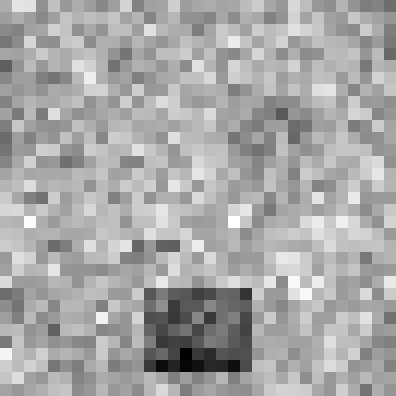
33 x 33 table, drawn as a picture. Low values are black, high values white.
Odd patch: lower, in the bottom middle. Ninth with the lowest average: bottom middle. Roughest part: bottom middle.
